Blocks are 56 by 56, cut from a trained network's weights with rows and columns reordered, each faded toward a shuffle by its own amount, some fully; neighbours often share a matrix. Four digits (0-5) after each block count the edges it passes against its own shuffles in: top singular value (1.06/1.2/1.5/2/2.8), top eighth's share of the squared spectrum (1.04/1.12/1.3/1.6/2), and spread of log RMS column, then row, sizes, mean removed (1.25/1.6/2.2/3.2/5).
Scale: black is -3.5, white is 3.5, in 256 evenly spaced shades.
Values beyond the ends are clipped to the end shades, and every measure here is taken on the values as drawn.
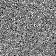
0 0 0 0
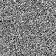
2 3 0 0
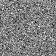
0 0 0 0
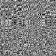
3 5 2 3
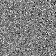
1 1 0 0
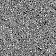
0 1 0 0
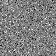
0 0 0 0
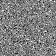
0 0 0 0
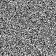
0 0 0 0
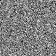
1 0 1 0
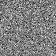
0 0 0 0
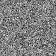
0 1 0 0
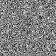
2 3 0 2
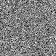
0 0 0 0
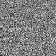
2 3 0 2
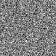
2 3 1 1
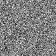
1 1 0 0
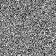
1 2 0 0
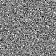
2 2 0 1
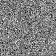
1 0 0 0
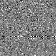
3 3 0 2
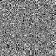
3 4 2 2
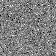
1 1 0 0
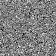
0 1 0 0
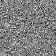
2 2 0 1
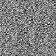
3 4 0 2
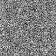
2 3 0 1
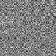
3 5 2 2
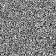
3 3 0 1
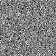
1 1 0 0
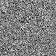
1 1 0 0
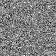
1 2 0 0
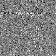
2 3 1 1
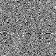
2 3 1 1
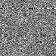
3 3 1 2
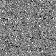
2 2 0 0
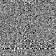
3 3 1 2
